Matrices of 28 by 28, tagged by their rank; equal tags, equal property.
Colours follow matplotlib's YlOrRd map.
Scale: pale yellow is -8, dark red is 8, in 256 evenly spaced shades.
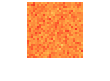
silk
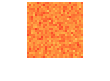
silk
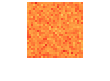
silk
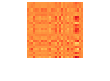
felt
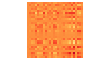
felt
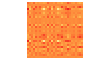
felt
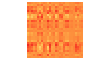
felt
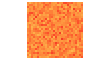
silk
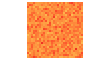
silk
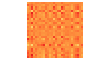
felt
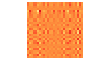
felt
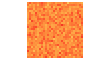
silk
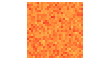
silk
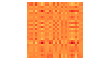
felt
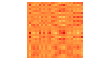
felt
